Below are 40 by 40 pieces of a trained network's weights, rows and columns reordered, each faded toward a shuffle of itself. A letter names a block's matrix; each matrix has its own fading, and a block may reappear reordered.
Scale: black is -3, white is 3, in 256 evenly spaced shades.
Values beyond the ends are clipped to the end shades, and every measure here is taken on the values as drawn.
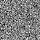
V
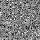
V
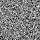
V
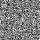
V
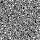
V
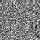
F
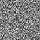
F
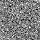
V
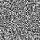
F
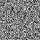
F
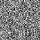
F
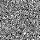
V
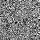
V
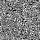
V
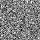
V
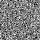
V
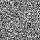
F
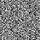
F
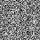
F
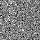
V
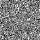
V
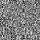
F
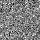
V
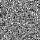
V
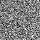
V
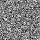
V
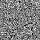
V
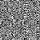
F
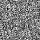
F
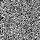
V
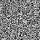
F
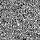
V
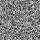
F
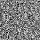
F
